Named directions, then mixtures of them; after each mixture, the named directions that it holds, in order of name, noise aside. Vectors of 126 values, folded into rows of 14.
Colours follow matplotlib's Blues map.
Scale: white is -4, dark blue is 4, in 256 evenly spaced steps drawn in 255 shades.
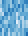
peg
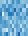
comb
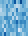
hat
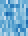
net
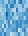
hat, net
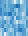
hat, net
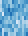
comb, peg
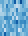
hat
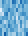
hat, peg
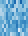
hat, net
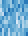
peg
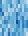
peg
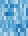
net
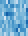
net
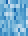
net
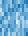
peg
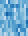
net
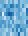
comb, net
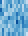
peg
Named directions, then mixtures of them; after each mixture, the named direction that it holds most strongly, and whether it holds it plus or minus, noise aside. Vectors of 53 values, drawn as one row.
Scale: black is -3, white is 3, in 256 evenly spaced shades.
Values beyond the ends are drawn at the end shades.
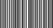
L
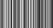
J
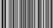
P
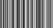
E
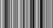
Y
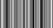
Y, plus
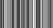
E, plus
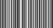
L, plus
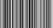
J, minus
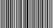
L, minus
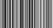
J, minus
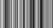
Y, plus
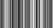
Y, minus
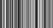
P, minus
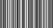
L, plus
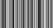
P, plus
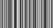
E, minus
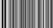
P, plus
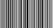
L, minus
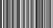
E, plus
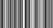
Y, minus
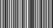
L, plus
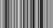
Y, plus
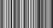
J, plus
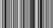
Y, plus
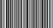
L, minus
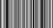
P, minus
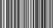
P, minus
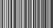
J, plus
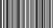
P, minus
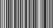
E, minus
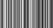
J, plus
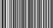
P, plus
